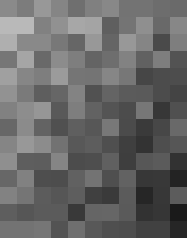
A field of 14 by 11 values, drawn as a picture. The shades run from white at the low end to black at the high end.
The field climbs toward the bottom right. The halves do not mirror each other. The bottom right is the ninth with the highest average. The ninth with the lowest average is the top left.
